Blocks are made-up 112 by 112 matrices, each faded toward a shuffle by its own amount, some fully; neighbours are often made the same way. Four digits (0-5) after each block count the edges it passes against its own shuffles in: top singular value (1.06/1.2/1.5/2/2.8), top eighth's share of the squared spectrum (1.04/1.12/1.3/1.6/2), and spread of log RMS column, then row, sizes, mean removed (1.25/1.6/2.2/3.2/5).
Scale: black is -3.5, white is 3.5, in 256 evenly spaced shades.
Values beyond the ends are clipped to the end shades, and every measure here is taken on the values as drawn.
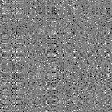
5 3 2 2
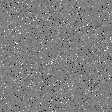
2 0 0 0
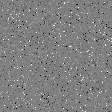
0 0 0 0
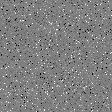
0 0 0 0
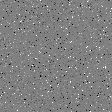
0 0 0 0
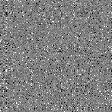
4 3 2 2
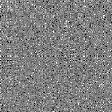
4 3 2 2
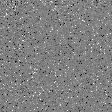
2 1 0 0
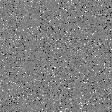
3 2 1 1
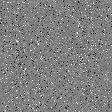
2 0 0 0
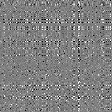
5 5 3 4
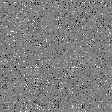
4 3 1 2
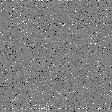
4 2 0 1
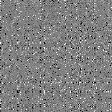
4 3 2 2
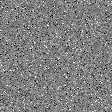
1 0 0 0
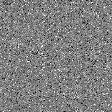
3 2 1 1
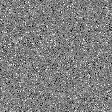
2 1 0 1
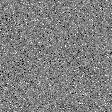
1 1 0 0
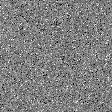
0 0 0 0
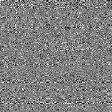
4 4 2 4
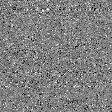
3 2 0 2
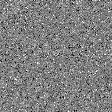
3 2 0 1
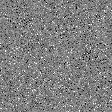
2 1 0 0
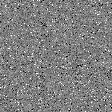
2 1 0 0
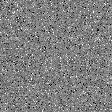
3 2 0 1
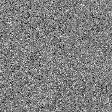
0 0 2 0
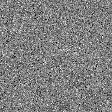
0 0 1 0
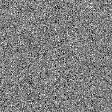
0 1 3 0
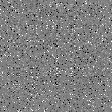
4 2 1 1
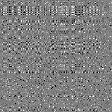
5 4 3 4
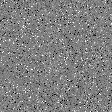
2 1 0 0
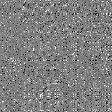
4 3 2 2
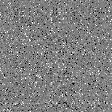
4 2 1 1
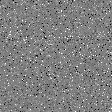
2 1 0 0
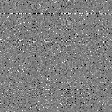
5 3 1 2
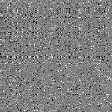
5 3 2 2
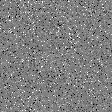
2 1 0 0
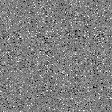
4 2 1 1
